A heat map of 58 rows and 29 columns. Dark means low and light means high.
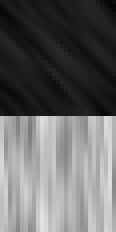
It is made of 2 by 1 panels. Panel 1,1: very low, slanting down to the right, faint in contrast. Panel 2,1: high, streaked downward.
